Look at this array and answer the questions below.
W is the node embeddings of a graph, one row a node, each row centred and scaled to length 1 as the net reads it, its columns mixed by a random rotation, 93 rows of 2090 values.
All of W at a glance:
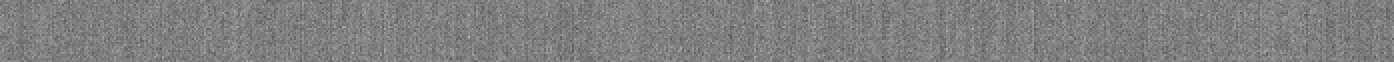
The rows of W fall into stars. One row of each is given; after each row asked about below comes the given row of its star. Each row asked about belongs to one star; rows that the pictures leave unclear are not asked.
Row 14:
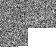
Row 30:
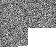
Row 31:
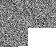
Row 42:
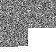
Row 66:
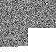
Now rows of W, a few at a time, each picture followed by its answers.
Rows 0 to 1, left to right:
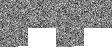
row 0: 14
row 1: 14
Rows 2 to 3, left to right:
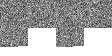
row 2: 31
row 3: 66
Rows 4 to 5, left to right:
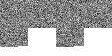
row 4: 14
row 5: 31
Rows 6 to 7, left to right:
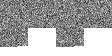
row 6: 66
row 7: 31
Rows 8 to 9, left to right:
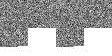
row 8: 31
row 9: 42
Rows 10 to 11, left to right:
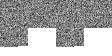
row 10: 31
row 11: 14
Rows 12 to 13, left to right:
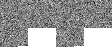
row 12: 42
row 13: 31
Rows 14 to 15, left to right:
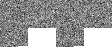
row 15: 42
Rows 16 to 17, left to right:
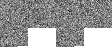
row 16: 31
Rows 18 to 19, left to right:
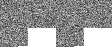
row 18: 31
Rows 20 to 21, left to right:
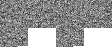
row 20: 14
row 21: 42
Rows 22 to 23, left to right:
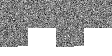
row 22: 42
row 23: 66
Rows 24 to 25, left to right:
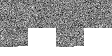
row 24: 42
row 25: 31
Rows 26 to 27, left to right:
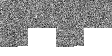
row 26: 42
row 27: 31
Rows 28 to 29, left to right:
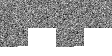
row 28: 42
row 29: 14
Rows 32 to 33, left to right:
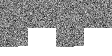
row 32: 30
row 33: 31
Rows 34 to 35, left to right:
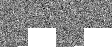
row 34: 42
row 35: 30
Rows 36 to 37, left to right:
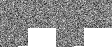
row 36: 42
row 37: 66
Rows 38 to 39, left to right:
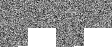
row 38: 30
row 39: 30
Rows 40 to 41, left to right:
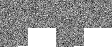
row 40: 30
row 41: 30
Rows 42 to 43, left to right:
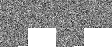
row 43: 66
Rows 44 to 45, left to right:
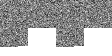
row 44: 66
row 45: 31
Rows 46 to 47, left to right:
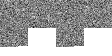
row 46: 14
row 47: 42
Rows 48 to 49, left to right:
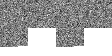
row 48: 30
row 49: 66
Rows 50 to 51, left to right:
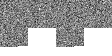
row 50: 31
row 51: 14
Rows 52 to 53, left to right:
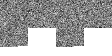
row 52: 30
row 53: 66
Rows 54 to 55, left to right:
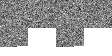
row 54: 66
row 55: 30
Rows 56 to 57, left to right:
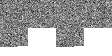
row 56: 31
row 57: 31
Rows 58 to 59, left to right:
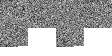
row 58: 31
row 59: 30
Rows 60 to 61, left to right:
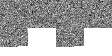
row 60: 31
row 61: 14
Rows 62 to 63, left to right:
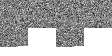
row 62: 66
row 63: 14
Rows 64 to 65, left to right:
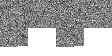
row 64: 30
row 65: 31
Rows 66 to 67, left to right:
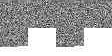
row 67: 31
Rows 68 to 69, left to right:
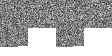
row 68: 42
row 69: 66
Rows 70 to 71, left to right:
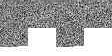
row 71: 42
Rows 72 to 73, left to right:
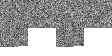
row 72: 42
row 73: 42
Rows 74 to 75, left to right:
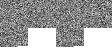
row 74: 66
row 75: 42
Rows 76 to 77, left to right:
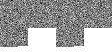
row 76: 42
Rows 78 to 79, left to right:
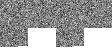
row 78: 14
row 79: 66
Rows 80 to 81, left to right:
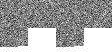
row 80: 42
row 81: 30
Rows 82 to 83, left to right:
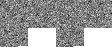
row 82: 14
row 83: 42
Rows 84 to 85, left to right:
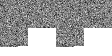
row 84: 66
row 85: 31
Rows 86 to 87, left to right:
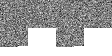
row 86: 31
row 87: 66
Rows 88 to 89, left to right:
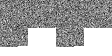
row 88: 31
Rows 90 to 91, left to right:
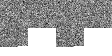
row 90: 42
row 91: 14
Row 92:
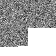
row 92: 30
